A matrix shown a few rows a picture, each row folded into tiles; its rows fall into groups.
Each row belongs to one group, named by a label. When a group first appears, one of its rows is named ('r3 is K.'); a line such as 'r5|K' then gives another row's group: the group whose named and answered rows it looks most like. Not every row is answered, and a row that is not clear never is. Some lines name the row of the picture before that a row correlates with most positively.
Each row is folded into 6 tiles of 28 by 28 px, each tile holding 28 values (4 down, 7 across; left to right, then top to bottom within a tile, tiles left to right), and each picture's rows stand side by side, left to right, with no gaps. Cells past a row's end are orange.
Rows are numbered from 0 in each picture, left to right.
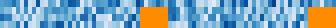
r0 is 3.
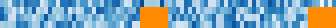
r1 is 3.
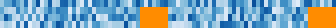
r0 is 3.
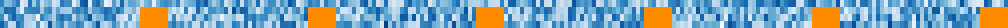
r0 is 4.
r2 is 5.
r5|5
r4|3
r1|5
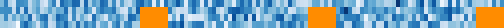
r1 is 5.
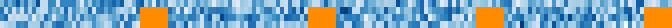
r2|4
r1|4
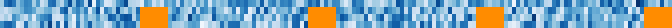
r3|3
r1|3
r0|5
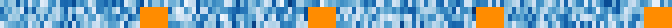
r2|5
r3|3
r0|3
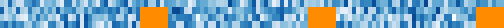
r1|4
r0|5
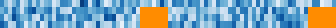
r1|5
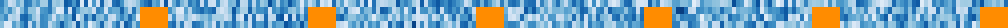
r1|5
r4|4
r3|5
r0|3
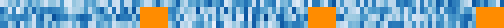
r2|3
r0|4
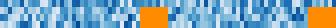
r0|3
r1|3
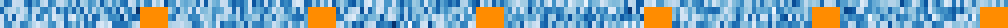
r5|4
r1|3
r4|5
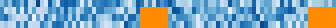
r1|4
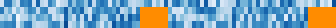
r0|5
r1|5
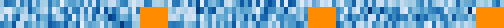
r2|4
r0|5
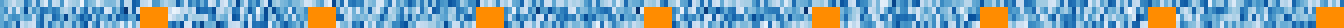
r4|4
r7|5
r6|3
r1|5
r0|4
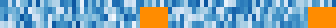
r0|3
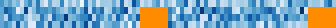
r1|4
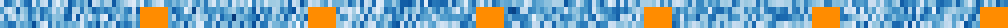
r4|4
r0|5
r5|3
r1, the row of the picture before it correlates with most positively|0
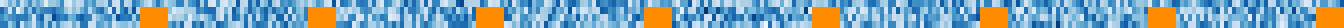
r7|5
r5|5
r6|5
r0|4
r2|5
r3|3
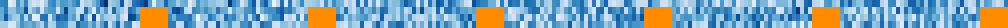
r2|3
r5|5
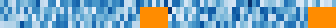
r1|5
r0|3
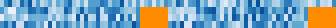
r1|5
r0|5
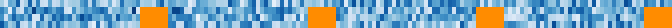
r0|4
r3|5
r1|4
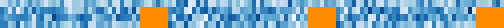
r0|4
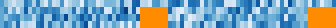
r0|4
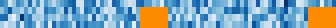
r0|3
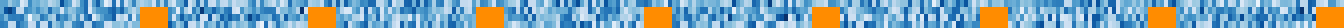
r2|5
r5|5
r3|3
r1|4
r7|4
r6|5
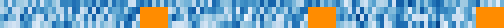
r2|3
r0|3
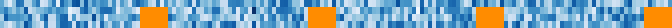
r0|3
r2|3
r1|3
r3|5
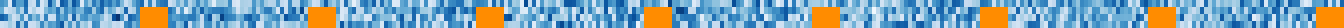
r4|4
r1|4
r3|3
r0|3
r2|5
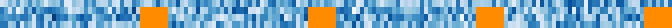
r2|4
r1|5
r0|4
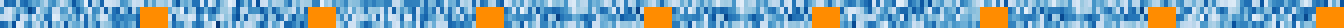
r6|4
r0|5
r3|4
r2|5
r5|5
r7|3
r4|4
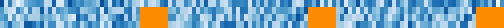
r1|3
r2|3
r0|5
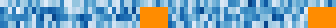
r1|4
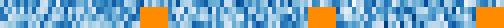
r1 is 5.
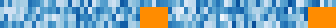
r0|5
